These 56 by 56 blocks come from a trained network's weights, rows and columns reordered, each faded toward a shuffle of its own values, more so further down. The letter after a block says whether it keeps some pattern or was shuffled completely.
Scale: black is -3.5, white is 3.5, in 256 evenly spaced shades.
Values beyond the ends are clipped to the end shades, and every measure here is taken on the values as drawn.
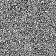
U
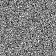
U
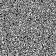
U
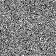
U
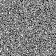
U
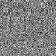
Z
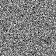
U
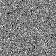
U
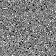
U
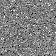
U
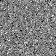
U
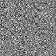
Z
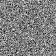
U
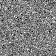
U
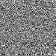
Z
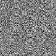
Z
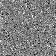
U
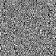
Z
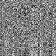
Z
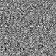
Z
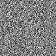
Z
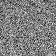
U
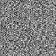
Z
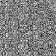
Z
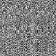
Z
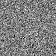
U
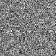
Z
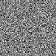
Z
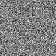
Z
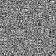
Z
